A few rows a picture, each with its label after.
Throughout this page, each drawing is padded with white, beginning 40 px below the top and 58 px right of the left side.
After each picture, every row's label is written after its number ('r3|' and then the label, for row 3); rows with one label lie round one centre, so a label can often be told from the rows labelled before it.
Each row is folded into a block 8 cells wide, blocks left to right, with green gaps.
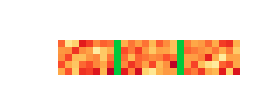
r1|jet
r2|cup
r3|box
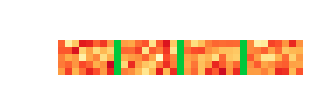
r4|jet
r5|box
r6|jet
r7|jet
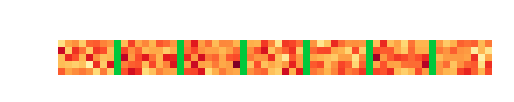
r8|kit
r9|cup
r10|cup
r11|box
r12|jet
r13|cup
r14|jet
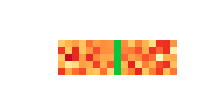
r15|kit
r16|box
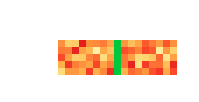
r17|jet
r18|jet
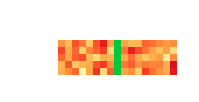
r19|box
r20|jet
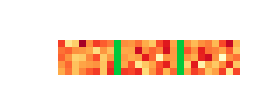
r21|jet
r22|box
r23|box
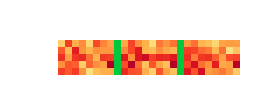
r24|cup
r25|cup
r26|cup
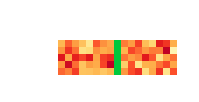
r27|cup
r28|box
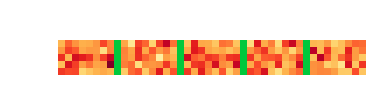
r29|cup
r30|box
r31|cup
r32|cup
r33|kit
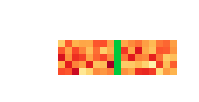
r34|cup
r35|kit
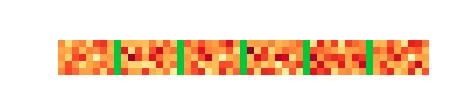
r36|box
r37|kit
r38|box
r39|kit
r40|cup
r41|box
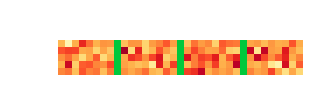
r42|jet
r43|kit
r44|cup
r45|kit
